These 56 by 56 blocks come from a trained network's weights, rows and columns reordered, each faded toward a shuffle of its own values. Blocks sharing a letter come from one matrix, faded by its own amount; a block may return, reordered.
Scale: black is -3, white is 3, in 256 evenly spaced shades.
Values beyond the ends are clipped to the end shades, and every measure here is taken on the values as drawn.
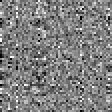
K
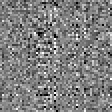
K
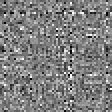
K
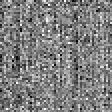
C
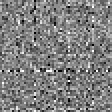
K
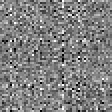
K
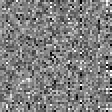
K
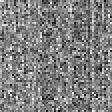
C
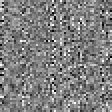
K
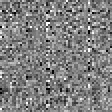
K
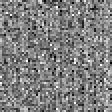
C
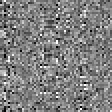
K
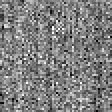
C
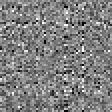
K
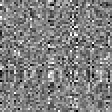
K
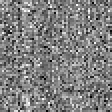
C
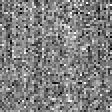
C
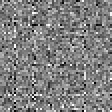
K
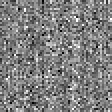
C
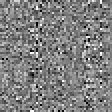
K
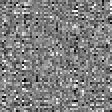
K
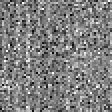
C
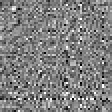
K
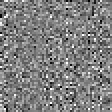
K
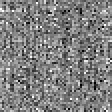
C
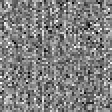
C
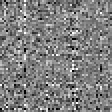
K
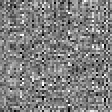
K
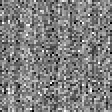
C
